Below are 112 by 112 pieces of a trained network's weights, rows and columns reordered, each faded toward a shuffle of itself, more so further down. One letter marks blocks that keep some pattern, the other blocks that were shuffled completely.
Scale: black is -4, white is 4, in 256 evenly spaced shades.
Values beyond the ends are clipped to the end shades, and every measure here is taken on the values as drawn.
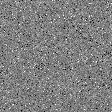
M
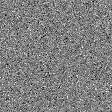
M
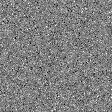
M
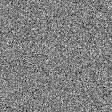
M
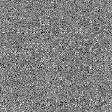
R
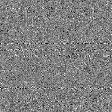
R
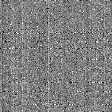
R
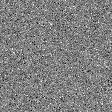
M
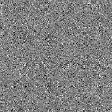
R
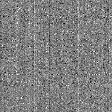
R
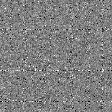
R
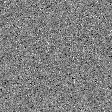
M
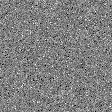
M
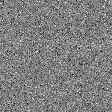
M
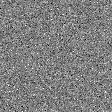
M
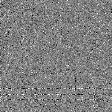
R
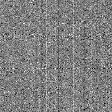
R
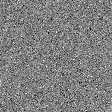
M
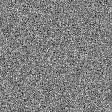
M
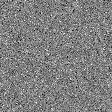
M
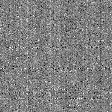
R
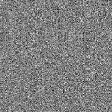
R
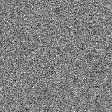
R
